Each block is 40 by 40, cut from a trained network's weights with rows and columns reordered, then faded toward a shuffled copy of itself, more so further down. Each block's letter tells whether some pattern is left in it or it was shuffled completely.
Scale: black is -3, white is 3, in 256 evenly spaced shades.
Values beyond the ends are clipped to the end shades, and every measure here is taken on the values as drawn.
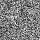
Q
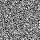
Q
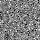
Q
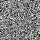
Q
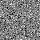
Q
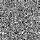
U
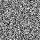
Q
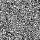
Q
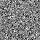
Q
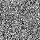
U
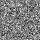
Q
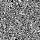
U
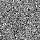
Q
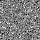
Q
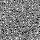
U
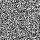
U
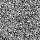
Q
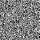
U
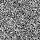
Q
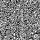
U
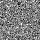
Q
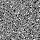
Q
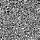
U
